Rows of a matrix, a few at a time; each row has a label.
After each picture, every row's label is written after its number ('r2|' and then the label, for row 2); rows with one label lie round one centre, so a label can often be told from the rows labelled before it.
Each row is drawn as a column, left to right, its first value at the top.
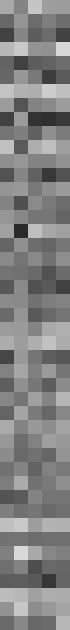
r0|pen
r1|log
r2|pen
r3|pen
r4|pen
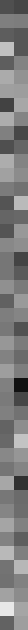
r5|log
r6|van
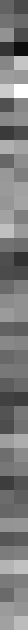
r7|van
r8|van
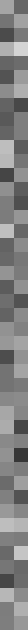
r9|pen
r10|log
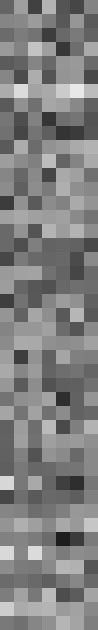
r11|log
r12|pen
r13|log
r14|pen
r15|van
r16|van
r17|pen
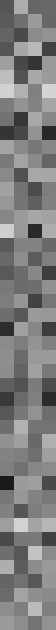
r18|van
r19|pen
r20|log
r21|van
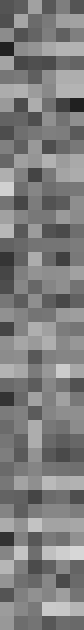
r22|van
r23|log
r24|pen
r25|log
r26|log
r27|log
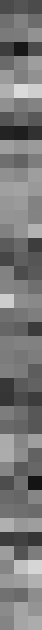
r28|van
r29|van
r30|van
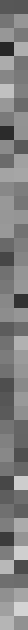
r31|van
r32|log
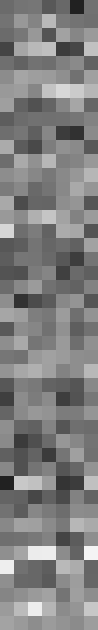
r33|van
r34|log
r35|log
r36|log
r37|van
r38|van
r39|log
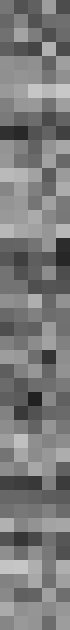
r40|van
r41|van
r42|van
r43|pen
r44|van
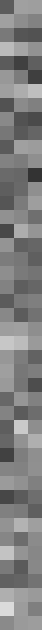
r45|log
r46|pen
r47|pen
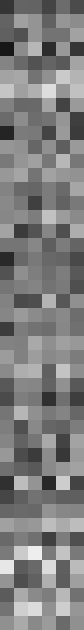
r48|van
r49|log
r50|log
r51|van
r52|log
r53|van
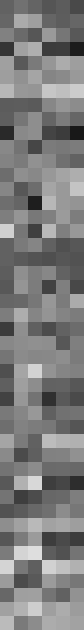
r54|van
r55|log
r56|log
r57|van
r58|van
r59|van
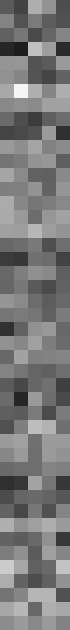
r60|van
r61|van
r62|pen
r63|pen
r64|van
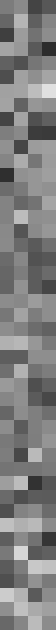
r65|pen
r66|log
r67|van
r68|van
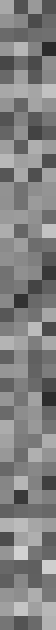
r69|pen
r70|log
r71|pen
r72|van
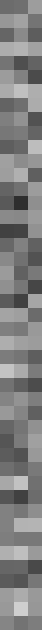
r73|log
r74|log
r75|pen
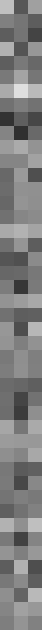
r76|pen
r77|van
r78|pen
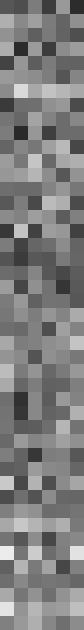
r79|log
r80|van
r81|log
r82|van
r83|pen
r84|log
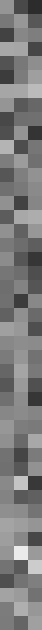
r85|pen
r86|log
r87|van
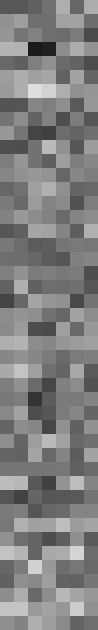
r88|log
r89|log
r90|van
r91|van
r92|pen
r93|log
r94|pen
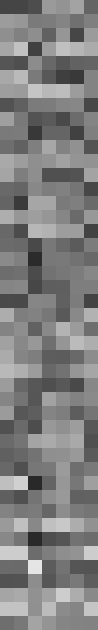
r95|log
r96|log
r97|van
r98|pen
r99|pen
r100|pen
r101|log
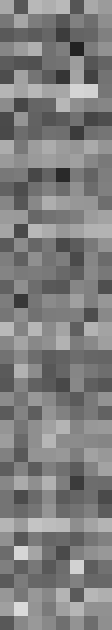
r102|pen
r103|log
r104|pen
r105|pen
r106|pen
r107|van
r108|pen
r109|pen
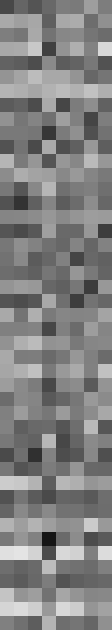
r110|log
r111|log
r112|log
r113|van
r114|log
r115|log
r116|pen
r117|log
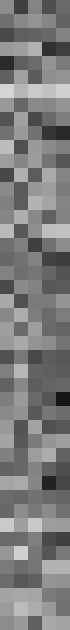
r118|pen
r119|log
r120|pen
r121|van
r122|van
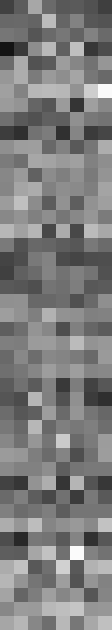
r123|van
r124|van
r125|pen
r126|log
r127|van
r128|log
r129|van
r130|van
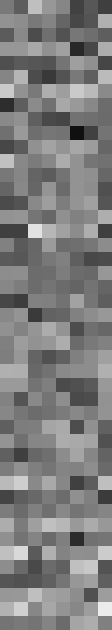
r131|log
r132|log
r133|pen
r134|pen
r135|pen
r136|van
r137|van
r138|log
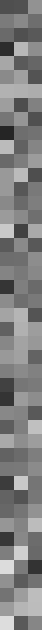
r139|van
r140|log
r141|pen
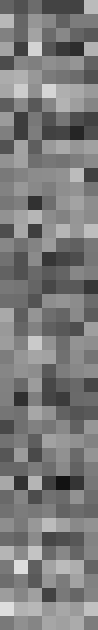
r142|log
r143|van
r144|log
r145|van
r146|van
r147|van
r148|pen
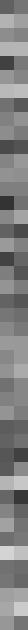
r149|log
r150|log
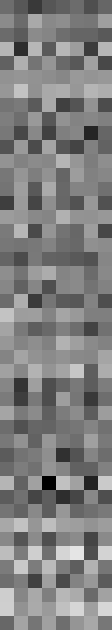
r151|log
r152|van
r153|log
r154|van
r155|log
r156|log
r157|van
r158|log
